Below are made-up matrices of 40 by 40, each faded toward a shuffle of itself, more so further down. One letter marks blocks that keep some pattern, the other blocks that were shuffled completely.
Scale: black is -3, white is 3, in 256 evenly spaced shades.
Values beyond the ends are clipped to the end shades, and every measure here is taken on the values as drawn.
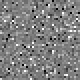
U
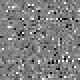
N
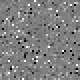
U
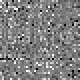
N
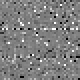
N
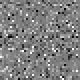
N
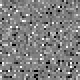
N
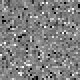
U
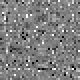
N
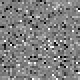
N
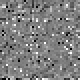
N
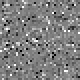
N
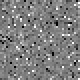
U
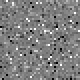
U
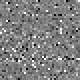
N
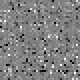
N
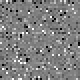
N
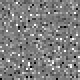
U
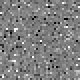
U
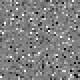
U
